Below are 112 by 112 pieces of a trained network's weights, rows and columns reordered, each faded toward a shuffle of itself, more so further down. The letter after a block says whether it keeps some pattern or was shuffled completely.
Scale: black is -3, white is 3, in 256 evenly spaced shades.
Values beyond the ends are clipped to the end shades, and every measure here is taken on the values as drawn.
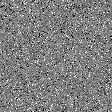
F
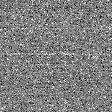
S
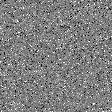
F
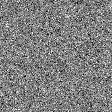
F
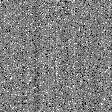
S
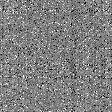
S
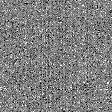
S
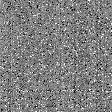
S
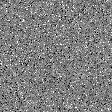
F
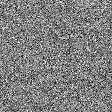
F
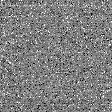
S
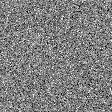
F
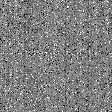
S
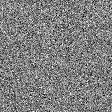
F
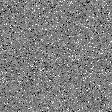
F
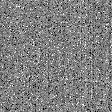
S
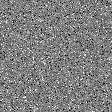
F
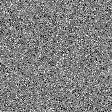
F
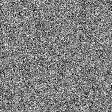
S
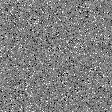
F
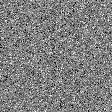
F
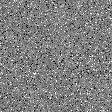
F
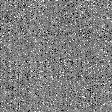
S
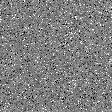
F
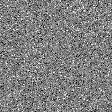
S
